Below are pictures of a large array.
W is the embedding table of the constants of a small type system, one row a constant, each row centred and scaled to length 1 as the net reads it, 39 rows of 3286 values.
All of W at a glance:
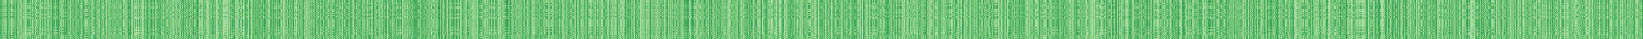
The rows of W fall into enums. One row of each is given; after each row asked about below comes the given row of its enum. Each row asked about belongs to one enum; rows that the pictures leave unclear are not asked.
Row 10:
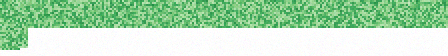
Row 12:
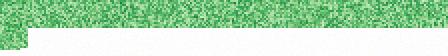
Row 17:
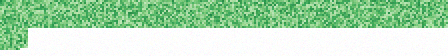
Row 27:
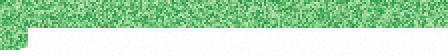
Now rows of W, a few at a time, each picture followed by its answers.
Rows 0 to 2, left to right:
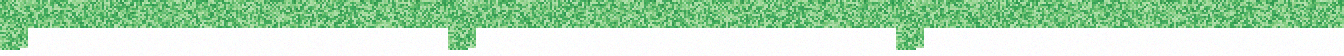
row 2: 10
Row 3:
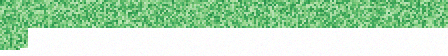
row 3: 17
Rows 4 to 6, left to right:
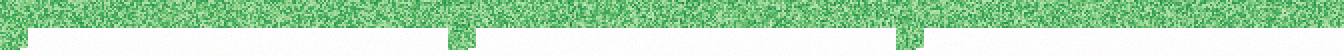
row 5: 12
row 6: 17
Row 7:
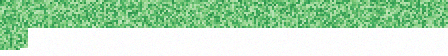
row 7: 17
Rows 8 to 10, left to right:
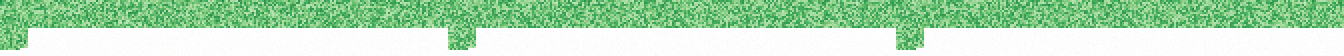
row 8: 17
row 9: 10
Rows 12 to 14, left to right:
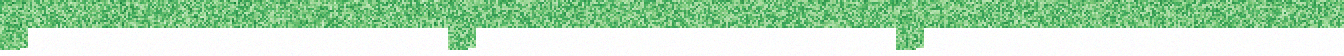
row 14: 17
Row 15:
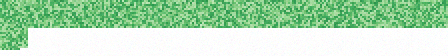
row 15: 10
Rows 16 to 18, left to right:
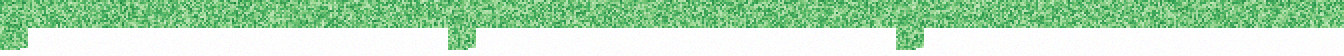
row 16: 12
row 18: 27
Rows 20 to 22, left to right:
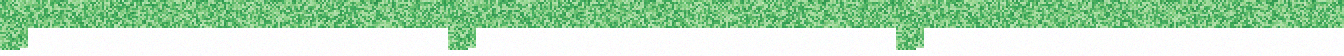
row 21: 10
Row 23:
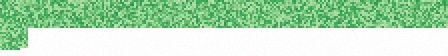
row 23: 10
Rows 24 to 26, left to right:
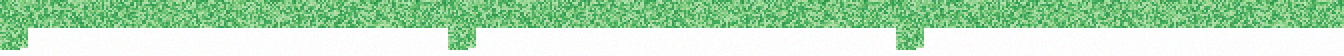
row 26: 10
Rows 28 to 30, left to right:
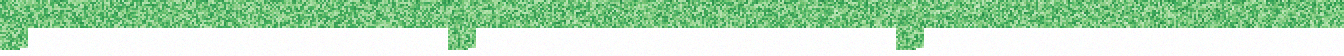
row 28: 10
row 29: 17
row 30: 27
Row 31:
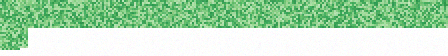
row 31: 10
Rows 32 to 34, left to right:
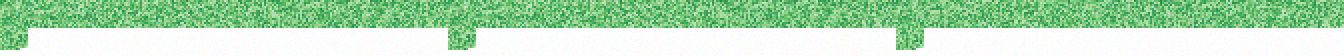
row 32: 27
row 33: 27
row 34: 17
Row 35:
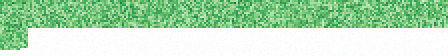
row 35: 12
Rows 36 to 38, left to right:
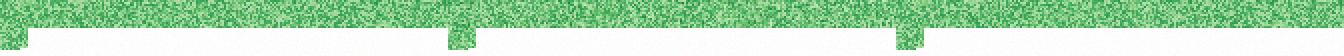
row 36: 10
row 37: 12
